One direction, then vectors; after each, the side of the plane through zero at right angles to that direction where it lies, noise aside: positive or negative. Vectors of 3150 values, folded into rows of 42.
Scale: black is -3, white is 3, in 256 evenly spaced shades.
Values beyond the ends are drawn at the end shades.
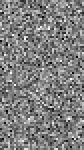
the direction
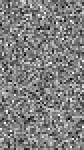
negative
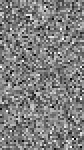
negative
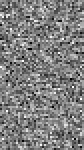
negative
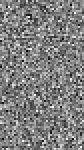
positive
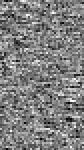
negative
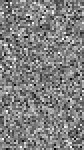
negative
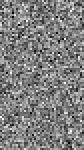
positive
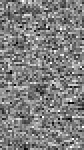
negative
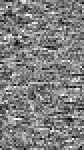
negative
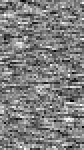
positive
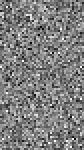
negative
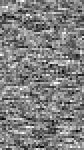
negative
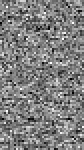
negative
